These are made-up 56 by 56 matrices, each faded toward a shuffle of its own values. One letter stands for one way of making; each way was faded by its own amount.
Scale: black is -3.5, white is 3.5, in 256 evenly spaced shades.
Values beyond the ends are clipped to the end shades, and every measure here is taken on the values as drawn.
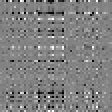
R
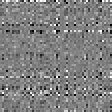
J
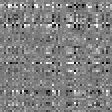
J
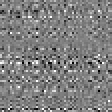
J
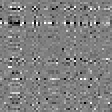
J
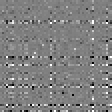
R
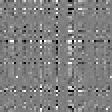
R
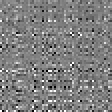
J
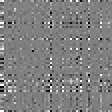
R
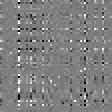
R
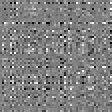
J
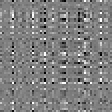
R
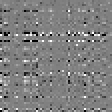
R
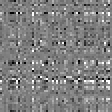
J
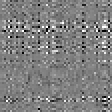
J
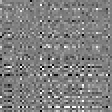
J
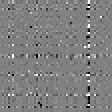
R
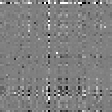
R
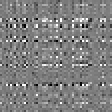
R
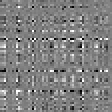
R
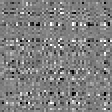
J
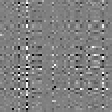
R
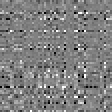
J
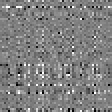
J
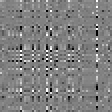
R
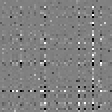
R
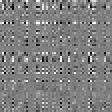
R
